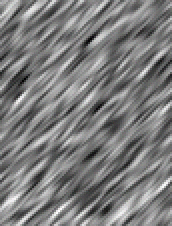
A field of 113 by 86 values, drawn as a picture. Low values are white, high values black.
No row or column stands out. The histogram is bell-shaped. On average the colour sits 50% of the way up the scale. Neither half mirrors the other. The grain runs diagonally up to the right.
